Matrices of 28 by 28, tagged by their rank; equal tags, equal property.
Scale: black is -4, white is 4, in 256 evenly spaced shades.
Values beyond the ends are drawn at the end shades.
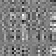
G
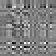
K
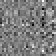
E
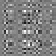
K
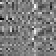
E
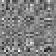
G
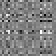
K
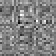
E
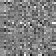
E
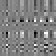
K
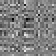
G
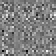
E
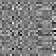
G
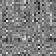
E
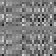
K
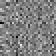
E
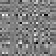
G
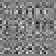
G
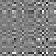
K
